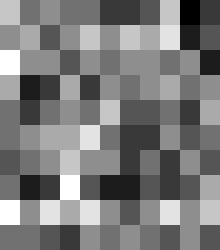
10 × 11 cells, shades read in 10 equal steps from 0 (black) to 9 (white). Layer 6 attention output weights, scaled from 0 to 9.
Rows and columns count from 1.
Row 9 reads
9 5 8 6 8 5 3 5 8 5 7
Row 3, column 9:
4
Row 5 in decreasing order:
7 6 5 4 4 4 4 3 3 2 2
